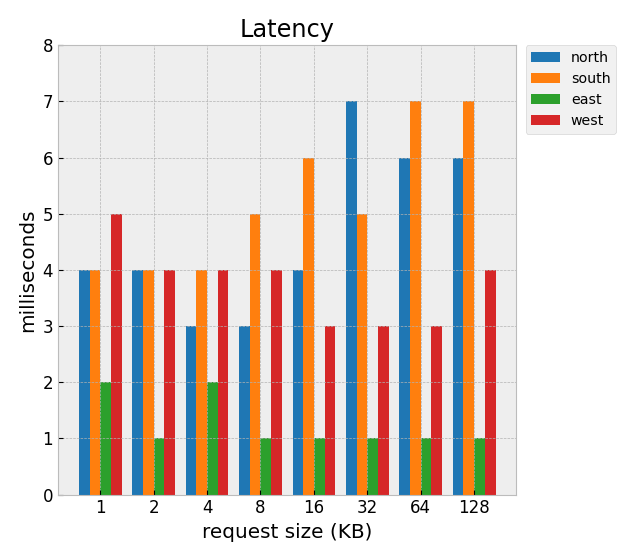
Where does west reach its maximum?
1
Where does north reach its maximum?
32
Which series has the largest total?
south
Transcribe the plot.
Title: Latency
x-axis: request size (KB), ticks 1 2 4 8 16 32 64 128
y-axis: milliseconds, ticks 0 1 2 3 4 5 6 7 8
Legend: north, south, east, west
Values:
north: 4 4 3 3 4 7 6 6
south: 4 4 4 5 6 5 7 7
east: 2 1 2 1 1 1 1 1
west: 5 4 4 4 3 3 3 4
